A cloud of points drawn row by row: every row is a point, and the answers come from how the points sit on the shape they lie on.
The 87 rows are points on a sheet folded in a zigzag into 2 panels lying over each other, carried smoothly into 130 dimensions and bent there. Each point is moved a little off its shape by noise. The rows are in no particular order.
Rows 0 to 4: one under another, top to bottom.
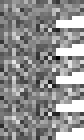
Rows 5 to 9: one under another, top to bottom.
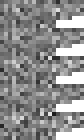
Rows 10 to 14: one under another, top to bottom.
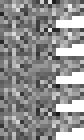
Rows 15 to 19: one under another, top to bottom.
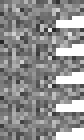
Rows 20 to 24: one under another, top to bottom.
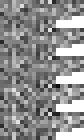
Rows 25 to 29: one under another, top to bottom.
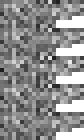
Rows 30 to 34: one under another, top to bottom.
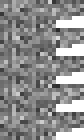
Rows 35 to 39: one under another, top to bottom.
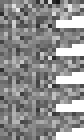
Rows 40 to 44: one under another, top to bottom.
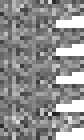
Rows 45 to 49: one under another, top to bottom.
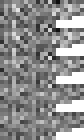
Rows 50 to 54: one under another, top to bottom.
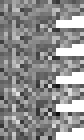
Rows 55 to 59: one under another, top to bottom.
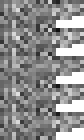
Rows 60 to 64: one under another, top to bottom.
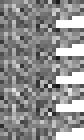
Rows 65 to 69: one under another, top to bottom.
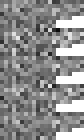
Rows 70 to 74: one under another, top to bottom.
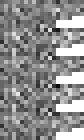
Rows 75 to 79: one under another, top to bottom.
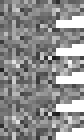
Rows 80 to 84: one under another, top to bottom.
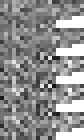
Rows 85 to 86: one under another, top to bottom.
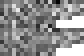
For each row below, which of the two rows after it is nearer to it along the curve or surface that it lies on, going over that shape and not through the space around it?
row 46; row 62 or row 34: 62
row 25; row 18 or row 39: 18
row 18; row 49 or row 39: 49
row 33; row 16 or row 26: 26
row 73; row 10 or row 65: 10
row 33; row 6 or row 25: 6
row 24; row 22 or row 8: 22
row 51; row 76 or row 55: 55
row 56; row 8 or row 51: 51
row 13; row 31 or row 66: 66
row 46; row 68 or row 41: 68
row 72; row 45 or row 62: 62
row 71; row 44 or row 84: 44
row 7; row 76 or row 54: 54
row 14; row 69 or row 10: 69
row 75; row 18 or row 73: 73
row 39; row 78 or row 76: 78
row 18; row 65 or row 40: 65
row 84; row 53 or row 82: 82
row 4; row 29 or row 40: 29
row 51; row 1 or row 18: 1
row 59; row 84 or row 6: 6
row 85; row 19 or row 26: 26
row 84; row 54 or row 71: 54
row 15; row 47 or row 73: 47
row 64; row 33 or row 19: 19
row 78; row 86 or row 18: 86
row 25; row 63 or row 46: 63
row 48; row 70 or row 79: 70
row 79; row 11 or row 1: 1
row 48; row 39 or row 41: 41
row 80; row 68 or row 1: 1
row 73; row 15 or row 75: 75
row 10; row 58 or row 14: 58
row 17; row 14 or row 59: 59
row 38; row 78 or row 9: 9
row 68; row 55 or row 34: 34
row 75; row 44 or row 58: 58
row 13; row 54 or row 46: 54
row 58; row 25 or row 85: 85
